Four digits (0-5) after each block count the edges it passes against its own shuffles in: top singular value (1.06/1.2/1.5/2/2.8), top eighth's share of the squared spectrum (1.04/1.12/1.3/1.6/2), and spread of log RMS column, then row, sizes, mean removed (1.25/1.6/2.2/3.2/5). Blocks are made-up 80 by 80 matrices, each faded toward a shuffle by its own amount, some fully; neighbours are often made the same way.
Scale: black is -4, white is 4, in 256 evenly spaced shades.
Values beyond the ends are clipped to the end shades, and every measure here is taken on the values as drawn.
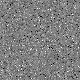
2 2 0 0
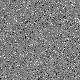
0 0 0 0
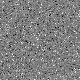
1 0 0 0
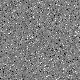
0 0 0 0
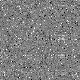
3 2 0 1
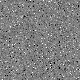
2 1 0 0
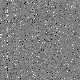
2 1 1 0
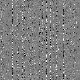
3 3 3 0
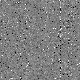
2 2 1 0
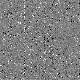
2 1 2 0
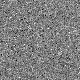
0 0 0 0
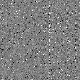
3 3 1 0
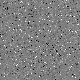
1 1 0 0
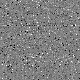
3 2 0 1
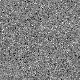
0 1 1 0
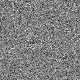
0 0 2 0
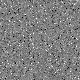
0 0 0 0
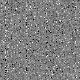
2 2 2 0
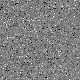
0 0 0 0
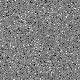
2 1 0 0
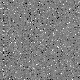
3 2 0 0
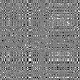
5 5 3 3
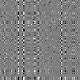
5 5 4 3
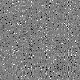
4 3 1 0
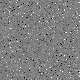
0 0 0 0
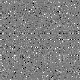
4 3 1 2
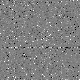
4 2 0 1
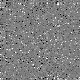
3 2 1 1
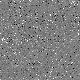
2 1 0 0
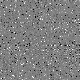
3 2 0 1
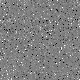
2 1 0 0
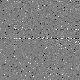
4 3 1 1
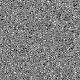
3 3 1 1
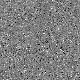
3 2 0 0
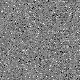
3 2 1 0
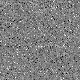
3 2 0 1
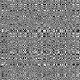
5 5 3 4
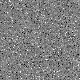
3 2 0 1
